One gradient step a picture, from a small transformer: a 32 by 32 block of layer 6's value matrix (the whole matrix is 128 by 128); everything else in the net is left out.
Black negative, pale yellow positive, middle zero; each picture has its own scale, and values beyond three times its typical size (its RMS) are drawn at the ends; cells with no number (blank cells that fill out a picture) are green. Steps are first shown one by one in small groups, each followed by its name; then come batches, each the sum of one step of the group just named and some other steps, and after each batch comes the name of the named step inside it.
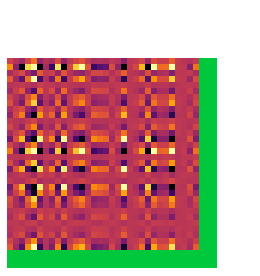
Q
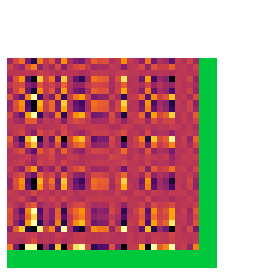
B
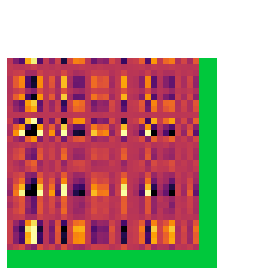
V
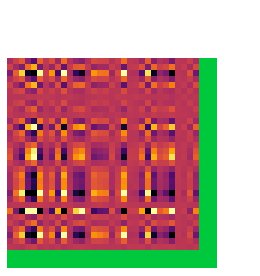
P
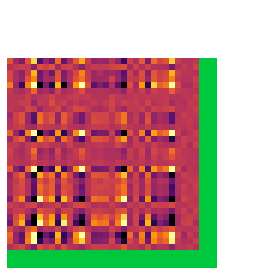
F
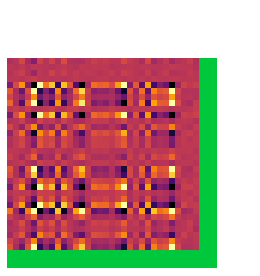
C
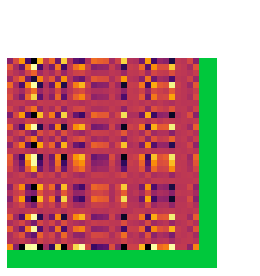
B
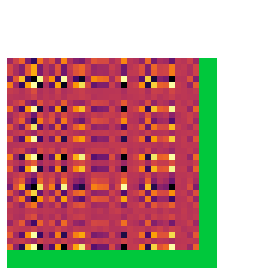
B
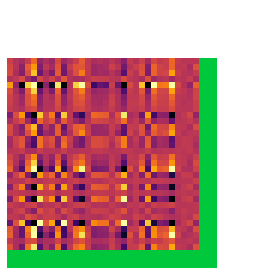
F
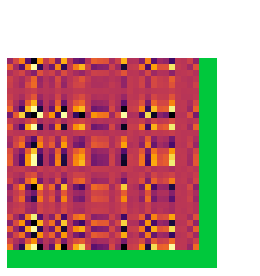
Q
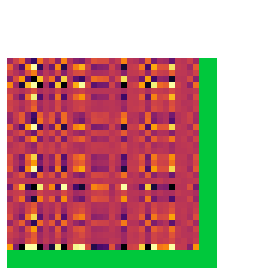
B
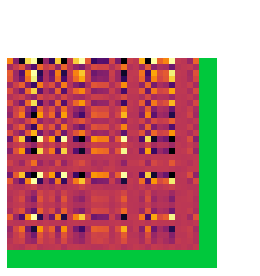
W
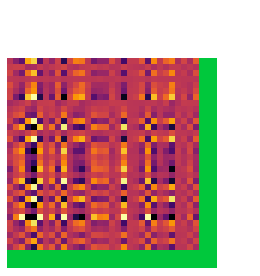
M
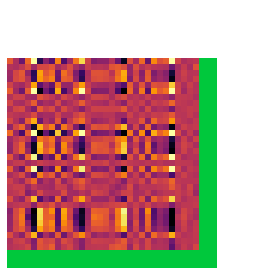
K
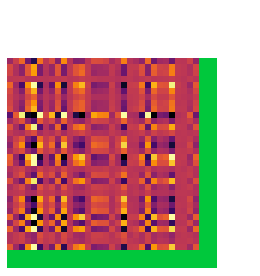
W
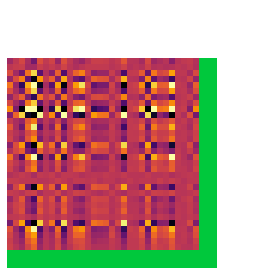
M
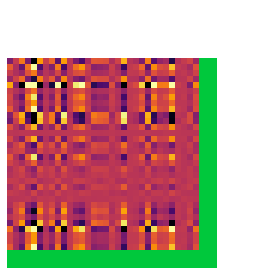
M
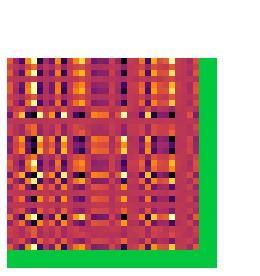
W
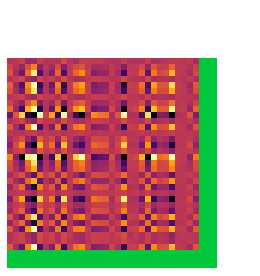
W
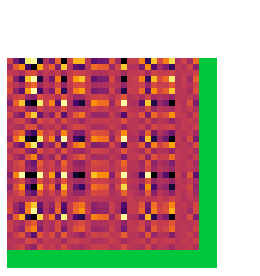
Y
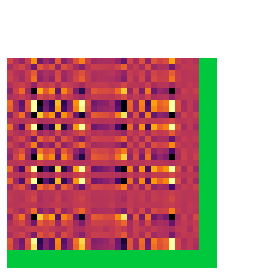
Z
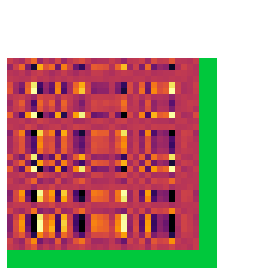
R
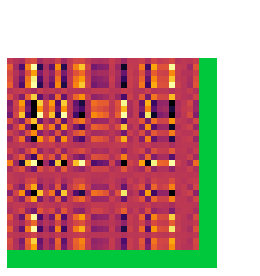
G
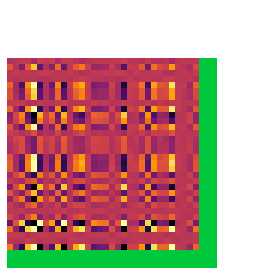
Y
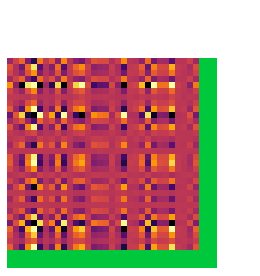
G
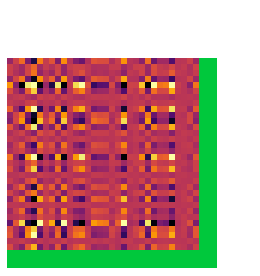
R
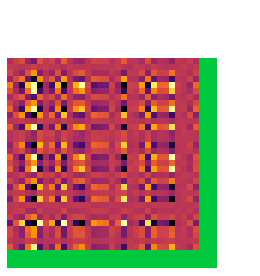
R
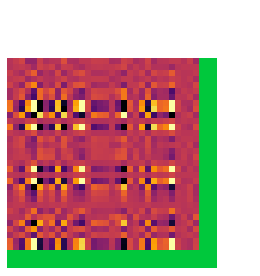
Z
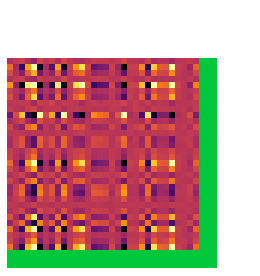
G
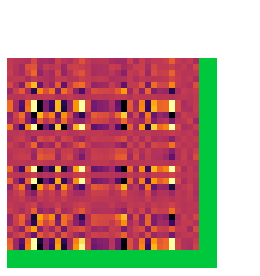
Z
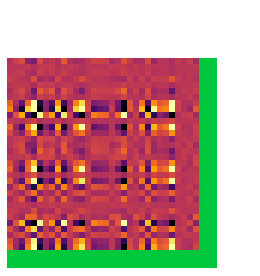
Z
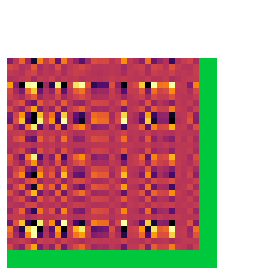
Y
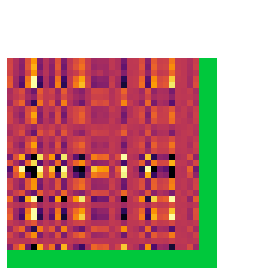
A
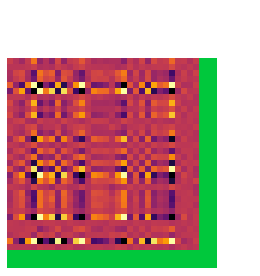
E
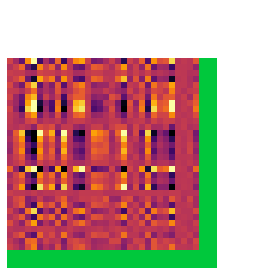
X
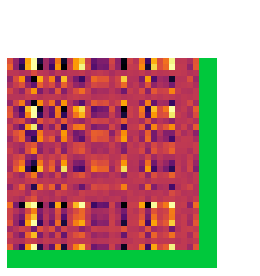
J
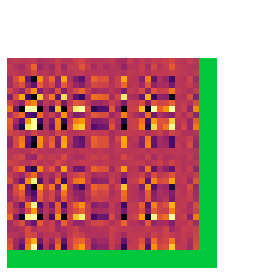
J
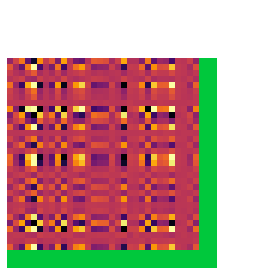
A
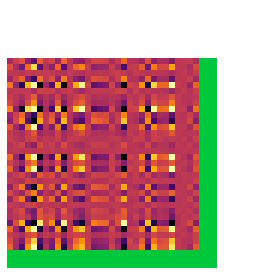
E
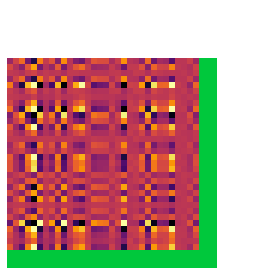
E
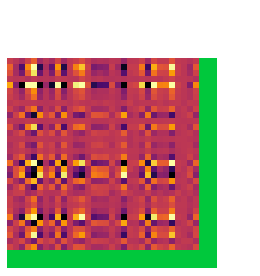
A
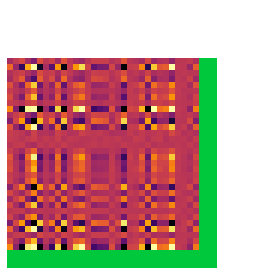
J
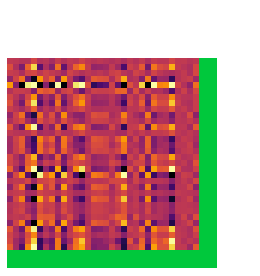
E
